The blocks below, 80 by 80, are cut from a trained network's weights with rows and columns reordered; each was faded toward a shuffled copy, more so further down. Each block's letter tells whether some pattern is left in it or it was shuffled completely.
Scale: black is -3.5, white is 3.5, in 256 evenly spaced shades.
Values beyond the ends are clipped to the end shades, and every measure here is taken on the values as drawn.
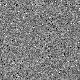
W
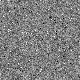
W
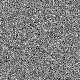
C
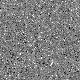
C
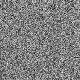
W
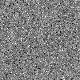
C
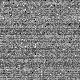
W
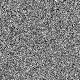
C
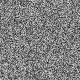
C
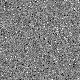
C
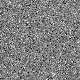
C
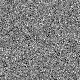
C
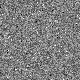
C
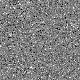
W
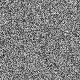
C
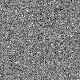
W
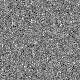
C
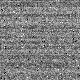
W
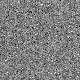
W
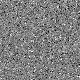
C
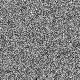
C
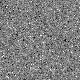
C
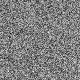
W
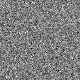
C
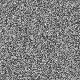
W
